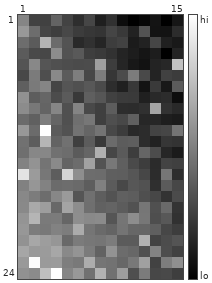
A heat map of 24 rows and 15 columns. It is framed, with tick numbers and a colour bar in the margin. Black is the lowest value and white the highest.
Mirror symmetry: none. Slope: up to the bottom left. Odd rows or columns: none. Ninth with the lowest average: top right. Average level on the scale: 40%. Ninth with the highest average: bottom left. Stripes: none.
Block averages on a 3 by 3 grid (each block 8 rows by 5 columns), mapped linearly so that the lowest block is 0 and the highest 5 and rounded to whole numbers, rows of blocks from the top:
3 1 0 | 4 3 1 | 5 4 2
